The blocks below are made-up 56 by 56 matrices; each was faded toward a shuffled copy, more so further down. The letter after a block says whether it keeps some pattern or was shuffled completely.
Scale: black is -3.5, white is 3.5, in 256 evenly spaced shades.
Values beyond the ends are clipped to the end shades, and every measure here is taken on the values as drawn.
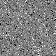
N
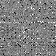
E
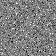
N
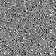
E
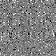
E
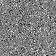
N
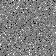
N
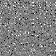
E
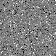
N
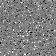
N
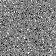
N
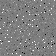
N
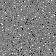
N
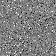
N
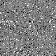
E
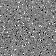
N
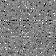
E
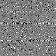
E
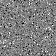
N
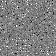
N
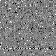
E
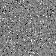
N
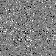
E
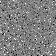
N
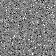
N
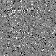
E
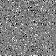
E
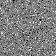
N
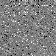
E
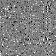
E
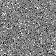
N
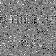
E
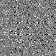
E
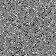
N
